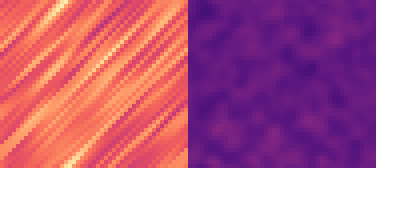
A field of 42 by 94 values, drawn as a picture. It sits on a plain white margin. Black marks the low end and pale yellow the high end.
The table splits into one row of 2 panels. Panel 1,1: high, slanting up to the right. Panel 1,2: low, blotchy, faint in contrast.
